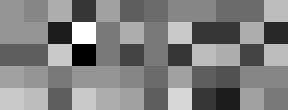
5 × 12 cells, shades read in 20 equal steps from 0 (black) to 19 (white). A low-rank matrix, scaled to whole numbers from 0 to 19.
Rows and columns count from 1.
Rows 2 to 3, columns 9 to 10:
4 4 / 14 13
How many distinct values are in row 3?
8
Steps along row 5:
down down up down down down up down down up down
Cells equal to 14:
4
